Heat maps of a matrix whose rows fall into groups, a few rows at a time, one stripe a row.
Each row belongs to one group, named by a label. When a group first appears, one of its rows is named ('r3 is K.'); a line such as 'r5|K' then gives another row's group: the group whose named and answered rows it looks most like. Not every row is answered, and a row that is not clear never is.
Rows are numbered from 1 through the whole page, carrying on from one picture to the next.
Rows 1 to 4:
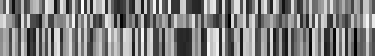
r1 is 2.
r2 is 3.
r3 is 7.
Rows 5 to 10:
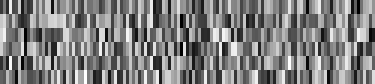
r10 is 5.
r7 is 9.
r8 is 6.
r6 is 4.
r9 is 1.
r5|1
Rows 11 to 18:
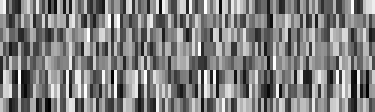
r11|3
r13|9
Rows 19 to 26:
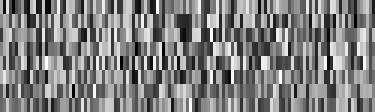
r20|7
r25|1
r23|2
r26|6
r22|9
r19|9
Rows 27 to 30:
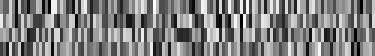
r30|1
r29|7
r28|2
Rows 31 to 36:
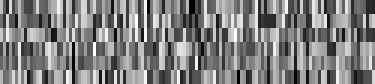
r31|5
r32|5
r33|6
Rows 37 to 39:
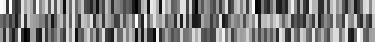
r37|3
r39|9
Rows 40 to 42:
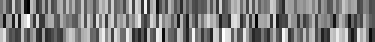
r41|2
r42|9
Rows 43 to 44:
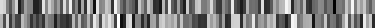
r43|4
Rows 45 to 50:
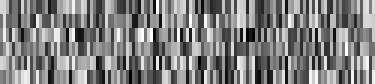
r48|4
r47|4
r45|3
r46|3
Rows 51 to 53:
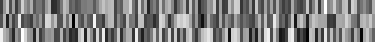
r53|2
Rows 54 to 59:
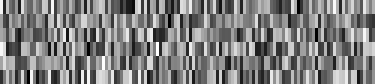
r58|4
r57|3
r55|5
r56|4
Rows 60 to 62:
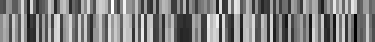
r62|7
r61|7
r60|6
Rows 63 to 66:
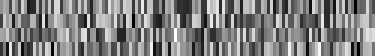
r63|7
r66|1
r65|3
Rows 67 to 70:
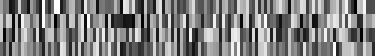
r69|2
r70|2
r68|2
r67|9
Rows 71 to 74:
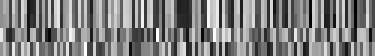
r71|7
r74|3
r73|9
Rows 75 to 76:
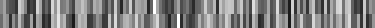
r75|5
